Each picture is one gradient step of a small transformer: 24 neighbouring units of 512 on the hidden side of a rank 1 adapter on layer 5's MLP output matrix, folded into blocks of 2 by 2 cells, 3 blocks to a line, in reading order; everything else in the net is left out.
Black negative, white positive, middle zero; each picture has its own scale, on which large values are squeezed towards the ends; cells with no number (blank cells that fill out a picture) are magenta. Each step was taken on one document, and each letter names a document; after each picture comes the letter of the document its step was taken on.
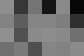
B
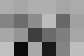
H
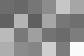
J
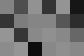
B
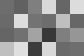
H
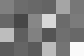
J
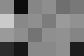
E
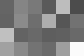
J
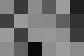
B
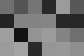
B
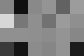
E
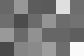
J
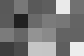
J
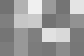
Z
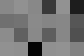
B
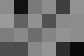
E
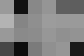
E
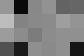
E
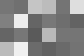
H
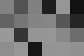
B
